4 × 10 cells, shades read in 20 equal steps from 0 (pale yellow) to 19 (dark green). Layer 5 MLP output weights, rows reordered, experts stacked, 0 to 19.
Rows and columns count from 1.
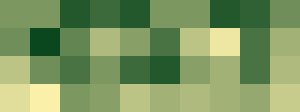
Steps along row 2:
up down down up up down down up down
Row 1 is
10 10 17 15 17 10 10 17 16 11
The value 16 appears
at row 1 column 9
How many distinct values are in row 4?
9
